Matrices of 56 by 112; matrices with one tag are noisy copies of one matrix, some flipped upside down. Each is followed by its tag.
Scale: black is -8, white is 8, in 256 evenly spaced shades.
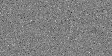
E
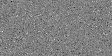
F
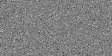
F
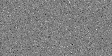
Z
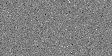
Z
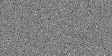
Z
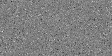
F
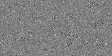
E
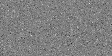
E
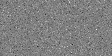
Z
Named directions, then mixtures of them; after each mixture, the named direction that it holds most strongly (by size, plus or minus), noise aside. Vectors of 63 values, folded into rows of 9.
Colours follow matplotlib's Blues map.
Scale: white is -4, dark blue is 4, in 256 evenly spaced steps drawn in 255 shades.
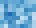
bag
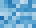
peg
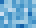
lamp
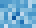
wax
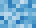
peg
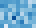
wax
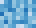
lamp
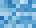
peg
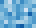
lamp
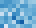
wax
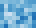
bag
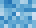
peg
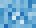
wax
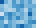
lamp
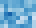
bag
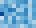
lamp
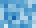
bag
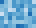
lamp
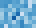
wax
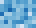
lamp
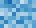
peg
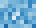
wax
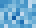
wax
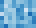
lamp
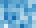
bag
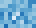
wax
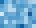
lamp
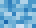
peg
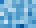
lamp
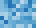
peg
